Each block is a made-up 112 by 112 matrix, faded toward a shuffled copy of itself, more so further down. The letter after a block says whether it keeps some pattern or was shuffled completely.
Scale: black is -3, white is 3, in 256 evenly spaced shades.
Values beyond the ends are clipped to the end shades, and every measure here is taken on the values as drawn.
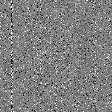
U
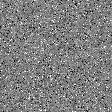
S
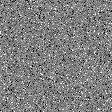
S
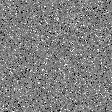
S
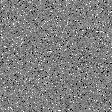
S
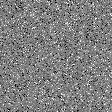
S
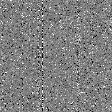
U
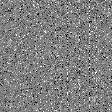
U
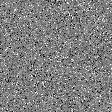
S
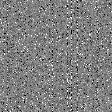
U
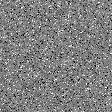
S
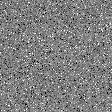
S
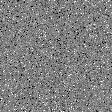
S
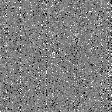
U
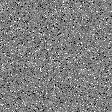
S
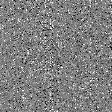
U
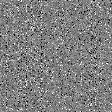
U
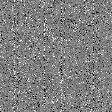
U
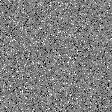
S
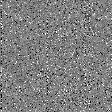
U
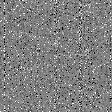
U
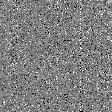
U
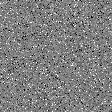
S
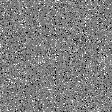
U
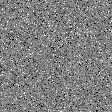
S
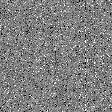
U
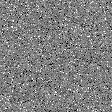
S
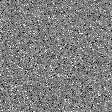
S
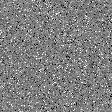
S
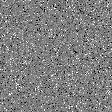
S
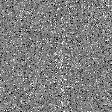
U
